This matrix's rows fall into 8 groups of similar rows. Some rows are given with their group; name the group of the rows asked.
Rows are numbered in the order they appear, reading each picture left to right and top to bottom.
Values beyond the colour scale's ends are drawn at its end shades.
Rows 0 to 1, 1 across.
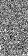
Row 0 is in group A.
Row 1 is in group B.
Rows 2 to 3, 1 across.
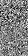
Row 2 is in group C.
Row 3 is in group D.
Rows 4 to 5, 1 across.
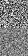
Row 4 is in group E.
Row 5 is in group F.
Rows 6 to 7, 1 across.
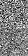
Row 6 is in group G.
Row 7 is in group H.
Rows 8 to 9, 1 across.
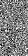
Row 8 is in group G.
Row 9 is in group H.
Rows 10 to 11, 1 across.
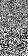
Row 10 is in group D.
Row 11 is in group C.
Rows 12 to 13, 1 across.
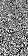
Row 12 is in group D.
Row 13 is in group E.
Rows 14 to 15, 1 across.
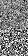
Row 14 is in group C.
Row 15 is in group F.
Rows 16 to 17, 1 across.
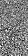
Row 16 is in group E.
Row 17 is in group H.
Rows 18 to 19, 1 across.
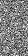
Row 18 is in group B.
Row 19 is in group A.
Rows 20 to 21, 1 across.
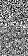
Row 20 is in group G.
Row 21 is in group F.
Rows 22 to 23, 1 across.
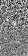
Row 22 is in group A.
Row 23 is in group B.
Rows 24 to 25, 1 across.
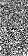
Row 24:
F
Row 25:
B
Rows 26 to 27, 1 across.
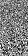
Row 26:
F
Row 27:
D
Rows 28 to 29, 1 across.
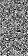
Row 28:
F
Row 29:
F
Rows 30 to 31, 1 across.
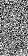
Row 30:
E
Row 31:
G
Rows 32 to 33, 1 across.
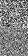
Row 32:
B
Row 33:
F
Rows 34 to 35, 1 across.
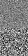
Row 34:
G
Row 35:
F
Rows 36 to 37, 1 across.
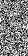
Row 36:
B
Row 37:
A
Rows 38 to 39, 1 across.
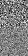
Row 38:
E
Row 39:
A
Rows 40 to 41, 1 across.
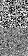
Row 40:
D
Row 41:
C
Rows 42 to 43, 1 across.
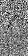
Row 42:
A
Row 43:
C
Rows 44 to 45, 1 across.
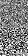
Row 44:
F
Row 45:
G
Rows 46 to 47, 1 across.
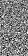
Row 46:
E
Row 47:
F
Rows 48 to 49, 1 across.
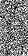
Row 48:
H
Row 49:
B
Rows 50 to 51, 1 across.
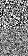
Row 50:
E
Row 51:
A
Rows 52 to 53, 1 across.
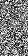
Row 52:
H
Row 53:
A
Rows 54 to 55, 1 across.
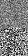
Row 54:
A
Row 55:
H
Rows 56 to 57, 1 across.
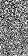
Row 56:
H
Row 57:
B
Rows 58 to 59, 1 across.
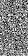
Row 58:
D
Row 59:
G
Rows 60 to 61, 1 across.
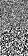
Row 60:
E
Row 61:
F
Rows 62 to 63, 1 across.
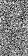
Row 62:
B
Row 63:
H
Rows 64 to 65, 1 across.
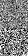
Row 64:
D
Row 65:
B
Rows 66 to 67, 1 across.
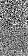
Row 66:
H
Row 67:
G
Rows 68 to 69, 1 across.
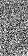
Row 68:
E
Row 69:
B
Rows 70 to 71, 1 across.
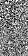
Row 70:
H
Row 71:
D
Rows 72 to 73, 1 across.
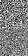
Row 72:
G
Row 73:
H
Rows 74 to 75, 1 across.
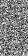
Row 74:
A
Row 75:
B
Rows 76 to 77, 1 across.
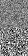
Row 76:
A
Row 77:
D
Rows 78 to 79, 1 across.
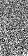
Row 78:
E
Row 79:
B
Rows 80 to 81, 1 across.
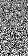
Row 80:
F
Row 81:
A
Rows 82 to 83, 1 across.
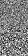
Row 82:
E
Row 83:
F
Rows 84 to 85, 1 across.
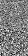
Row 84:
B
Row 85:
E
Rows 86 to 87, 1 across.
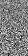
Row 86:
F
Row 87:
A
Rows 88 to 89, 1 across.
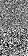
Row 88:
H
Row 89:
C
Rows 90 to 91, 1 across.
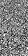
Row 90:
F
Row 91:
C
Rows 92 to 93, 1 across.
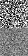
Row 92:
H
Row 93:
H
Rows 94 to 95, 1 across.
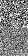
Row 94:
B
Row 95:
G
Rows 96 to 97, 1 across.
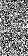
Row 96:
B
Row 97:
F
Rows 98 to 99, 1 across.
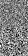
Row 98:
F
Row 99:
D
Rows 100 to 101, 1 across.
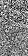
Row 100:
C
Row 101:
H
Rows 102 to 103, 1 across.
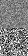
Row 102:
A
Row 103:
B
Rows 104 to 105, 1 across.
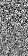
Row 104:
F
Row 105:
A
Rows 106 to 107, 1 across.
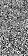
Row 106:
C
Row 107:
F
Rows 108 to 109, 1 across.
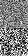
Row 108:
G
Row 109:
B
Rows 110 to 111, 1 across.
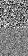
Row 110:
E
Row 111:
A
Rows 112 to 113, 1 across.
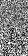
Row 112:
A
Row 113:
D
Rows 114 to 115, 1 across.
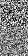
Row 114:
F
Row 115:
A
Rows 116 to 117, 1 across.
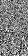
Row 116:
A
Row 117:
E
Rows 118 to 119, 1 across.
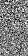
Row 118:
H
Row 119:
E
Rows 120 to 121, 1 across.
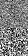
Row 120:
H
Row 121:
D
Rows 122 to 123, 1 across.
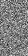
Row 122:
A
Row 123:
C
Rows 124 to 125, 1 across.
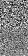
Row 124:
E
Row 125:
G
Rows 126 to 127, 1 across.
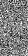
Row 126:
G
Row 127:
C
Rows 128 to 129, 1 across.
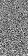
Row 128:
D
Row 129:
G
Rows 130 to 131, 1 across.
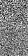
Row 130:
G
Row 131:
H
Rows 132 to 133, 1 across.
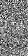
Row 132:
G
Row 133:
C
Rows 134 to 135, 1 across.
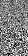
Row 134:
D
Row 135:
A
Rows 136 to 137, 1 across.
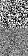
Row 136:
D
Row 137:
H
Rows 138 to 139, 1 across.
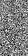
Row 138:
D
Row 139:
H
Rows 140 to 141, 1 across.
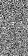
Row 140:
G
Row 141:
A
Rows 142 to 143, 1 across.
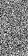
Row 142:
E
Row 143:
C
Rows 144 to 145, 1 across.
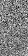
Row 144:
D
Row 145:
C
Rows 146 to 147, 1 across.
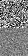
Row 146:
E
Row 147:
H
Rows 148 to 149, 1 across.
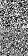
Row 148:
B
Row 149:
F
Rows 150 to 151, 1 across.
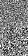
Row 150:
G
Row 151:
D
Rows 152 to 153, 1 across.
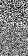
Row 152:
G
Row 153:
A
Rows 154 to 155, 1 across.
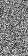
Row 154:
E
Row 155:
A
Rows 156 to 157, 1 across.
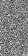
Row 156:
D
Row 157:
B
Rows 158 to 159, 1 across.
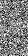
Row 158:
B
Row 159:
C
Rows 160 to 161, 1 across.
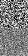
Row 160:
A
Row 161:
G
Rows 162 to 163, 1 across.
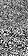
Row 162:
C
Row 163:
C
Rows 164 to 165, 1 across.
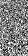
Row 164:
F
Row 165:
D
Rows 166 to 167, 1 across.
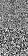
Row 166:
D
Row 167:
E
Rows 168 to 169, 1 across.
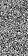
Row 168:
C
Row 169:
F
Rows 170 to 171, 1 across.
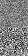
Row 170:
B
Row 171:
G
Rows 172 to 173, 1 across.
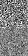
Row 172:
G
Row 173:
D
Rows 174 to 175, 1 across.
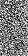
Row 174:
H
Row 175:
G
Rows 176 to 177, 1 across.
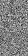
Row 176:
D
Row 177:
E
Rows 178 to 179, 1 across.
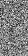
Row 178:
E
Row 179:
D
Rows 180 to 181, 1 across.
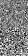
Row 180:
F
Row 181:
G
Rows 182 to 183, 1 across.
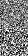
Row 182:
E
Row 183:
E
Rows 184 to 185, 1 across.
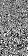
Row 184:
D
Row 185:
C
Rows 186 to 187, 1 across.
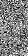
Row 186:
G
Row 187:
C
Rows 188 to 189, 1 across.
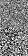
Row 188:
F
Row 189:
H
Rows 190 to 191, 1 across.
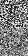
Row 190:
H
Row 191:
C
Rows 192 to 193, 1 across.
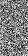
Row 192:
F
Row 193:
D
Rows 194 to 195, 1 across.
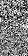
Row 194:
C
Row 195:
A
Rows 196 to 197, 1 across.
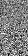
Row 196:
E
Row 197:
A
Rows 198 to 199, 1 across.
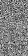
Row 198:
G
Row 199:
D
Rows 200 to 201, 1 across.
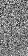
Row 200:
E
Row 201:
C
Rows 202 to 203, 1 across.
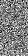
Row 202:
A
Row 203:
G
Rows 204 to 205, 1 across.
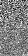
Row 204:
G
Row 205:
B
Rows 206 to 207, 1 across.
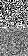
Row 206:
G
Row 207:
E
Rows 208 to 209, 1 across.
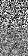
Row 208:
A
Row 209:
A
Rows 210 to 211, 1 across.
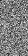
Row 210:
E
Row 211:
A
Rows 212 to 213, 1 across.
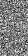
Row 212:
G
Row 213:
F
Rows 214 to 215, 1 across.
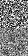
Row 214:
E
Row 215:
D
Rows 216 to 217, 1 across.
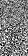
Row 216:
E
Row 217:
H
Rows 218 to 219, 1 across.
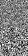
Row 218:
A
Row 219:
D
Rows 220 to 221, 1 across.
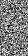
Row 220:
A
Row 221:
E
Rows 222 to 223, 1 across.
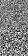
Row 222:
A
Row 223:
F
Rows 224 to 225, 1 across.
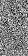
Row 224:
D
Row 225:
G
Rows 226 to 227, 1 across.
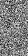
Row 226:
H
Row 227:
C
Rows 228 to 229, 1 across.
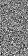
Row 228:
F
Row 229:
E
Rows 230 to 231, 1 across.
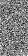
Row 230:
F
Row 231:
G
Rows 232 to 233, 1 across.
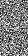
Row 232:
E
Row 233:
E
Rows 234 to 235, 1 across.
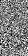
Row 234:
A
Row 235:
C
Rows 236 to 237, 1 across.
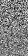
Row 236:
A
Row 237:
C
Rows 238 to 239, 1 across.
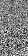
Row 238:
D
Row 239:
C
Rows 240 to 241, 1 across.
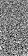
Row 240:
E
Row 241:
B
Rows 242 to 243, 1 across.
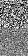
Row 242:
E
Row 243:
G
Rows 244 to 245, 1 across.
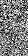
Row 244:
C
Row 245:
H
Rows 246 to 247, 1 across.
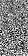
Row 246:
D
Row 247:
G
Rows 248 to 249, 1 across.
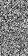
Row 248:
C
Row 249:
E
